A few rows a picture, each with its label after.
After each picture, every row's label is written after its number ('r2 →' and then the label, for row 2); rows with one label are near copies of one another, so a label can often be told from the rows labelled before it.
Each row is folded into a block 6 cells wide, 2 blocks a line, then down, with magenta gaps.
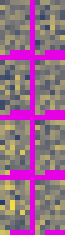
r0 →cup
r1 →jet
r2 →jet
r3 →cup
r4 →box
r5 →cup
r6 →box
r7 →cup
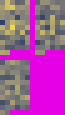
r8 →box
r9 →jet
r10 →jet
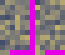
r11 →jet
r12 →cup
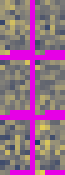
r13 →box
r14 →jet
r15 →cup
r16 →cup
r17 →jet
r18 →box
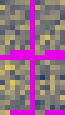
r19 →cup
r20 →cup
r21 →box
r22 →jet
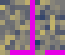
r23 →cup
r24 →jet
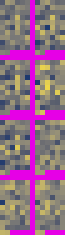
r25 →jet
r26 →jet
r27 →jet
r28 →box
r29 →jet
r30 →cup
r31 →box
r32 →box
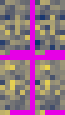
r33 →jet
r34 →jet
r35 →box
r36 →box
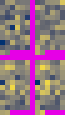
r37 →jet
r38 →cup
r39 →box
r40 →box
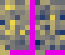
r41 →box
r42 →jet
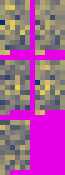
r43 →box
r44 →box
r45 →jet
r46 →box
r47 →cup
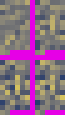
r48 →cup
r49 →jet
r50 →jet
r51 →jet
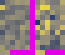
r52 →cup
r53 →box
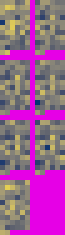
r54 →box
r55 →jet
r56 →jet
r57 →jet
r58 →jet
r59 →jet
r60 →box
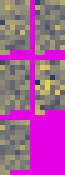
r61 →box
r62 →cup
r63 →cup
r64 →box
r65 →cup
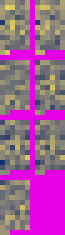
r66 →box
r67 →box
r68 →cup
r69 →jet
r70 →jet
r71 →jet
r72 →cup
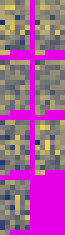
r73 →box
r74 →box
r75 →cup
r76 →cup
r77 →jet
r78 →box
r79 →jet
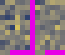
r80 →jet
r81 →cup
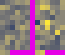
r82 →cup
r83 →box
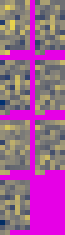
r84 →box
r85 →jet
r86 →jet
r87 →cup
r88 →box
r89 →cup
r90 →jet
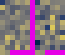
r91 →cup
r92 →jet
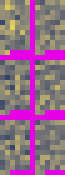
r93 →box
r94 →cup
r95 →jet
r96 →cup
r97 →jet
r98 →cup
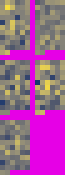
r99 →box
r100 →cup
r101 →jet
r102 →box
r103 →jet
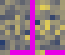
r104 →jet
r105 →box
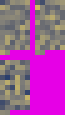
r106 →cup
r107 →cup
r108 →jet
